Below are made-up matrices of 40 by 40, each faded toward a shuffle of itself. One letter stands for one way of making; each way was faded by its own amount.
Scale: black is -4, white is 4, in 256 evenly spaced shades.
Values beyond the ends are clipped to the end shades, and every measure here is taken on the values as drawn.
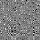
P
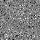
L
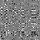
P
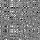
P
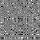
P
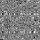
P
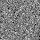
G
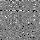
P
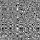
P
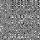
P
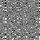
P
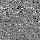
L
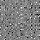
P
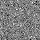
G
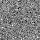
G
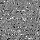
L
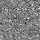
L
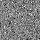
G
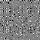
P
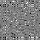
P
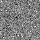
G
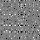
P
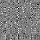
P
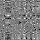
P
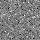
G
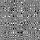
P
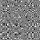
P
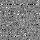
L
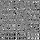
P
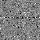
L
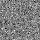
G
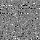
L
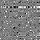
P
